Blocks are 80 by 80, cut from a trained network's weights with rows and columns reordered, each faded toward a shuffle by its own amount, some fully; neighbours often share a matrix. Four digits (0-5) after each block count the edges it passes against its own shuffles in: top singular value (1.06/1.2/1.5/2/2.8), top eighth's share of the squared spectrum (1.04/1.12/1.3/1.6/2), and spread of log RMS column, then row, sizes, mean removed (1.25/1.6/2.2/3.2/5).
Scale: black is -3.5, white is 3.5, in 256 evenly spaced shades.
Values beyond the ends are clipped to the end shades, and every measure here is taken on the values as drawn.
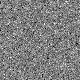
0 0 0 0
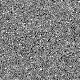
0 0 0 0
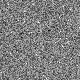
0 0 0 0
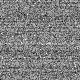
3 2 0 0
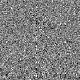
3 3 2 1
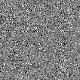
3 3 1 1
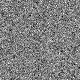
1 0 0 0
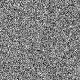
2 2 1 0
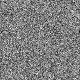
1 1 0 0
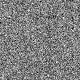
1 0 0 0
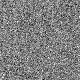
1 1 0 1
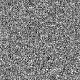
2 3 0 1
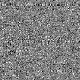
3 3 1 2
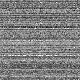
5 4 1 3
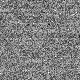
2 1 0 0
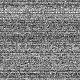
4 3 0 2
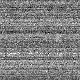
4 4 1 2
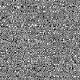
3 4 2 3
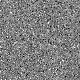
1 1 0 0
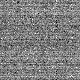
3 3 1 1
